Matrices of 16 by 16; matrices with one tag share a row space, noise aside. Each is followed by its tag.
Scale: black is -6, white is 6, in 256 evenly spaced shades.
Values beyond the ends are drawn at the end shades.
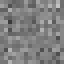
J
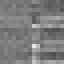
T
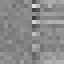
T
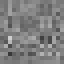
J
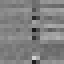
T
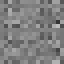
J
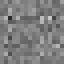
J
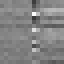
T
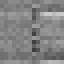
T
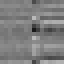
T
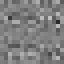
J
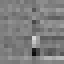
T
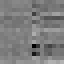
T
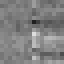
T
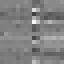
T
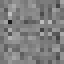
J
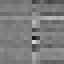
T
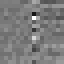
T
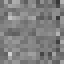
J
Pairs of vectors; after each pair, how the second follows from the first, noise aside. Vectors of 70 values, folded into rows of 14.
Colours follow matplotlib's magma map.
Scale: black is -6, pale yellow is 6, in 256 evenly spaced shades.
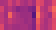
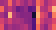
scaled up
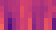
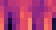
scaled up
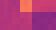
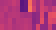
sign-scrambled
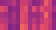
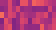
shuffled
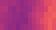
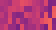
sign-scrambled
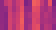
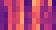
scaled up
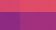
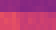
negated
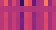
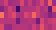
shuffled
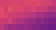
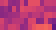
sign-scrambled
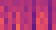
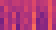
negated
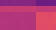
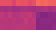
negated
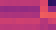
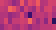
shuffled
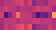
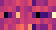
scaled up
